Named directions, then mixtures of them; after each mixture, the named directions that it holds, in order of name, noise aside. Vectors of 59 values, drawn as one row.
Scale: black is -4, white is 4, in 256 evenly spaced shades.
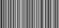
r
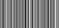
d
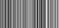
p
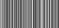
d, r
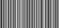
r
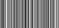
d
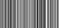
p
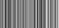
p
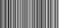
p, r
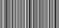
d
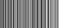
d, p, r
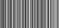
d, p, r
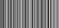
d, p, r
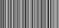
d, p, r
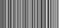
d, p, r
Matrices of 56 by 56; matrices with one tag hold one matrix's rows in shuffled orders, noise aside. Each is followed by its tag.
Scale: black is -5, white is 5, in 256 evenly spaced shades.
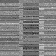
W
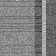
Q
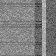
Q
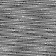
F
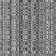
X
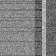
Q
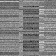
W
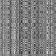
X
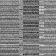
W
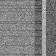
Q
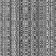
X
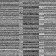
W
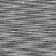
F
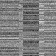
W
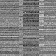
W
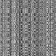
X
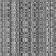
X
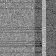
Q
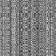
X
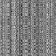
X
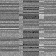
W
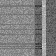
Q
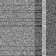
Q
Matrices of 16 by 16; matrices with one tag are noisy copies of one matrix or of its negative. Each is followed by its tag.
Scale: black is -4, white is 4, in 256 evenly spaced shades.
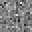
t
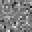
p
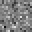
p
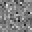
t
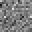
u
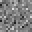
u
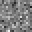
p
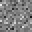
u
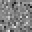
p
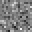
p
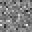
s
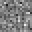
t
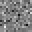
s
